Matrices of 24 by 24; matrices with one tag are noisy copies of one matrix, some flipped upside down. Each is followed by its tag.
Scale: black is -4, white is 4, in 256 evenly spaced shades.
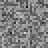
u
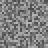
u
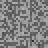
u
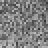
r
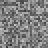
u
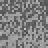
r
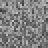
r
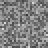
u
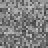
r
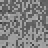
r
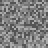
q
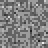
u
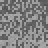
r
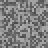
u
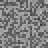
u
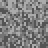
r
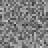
q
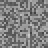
u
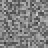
u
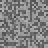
u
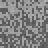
r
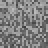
r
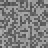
u
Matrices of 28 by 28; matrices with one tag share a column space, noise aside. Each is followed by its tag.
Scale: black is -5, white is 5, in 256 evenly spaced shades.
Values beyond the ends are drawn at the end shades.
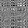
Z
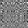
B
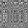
B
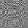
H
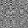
H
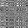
Z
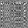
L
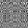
B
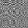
H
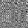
B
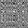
B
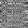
B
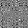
Z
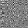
H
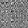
B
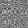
H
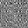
B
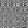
Z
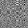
H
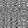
Z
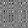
B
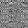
B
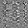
L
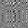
B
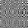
H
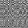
H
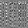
L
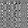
L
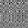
B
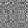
B
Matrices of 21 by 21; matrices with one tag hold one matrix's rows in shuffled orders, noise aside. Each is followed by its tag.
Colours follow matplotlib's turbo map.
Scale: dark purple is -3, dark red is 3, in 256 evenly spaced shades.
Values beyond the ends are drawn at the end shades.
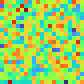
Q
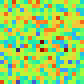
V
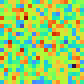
Q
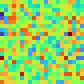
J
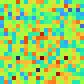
V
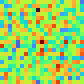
V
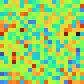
J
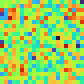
J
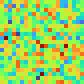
V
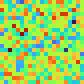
Q
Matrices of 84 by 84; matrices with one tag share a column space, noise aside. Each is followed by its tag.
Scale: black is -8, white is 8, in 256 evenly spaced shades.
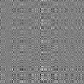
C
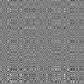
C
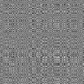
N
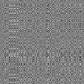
N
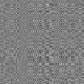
N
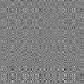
C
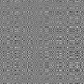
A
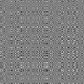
A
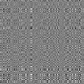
C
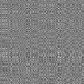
N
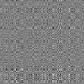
C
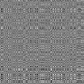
C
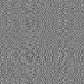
N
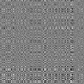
C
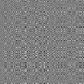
A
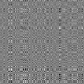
C
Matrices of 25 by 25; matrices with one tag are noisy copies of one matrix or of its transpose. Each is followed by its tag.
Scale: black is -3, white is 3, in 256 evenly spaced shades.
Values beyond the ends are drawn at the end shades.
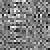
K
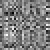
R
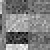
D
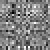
R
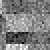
D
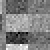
D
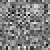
R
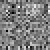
R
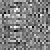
K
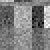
D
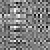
K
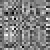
R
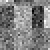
D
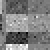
D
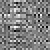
K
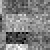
D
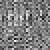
K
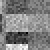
D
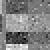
D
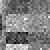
D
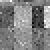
D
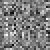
R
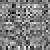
R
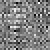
K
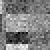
D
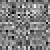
R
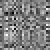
R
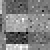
D
